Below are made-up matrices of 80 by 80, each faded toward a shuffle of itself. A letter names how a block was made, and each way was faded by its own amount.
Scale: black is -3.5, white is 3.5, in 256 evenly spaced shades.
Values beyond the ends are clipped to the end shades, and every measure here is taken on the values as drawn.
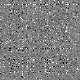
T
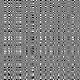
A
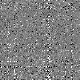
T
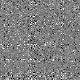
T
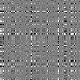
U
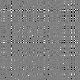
U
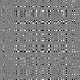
U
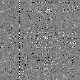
T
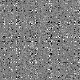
T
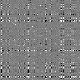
U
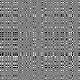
A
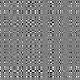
A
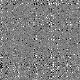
T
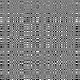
A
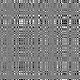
A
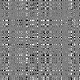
U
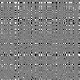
U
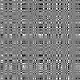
A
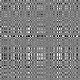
A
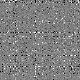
T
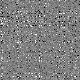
T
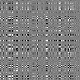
A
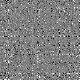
T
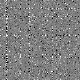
T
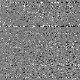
T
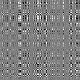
A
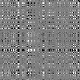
U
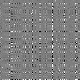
U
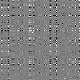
U
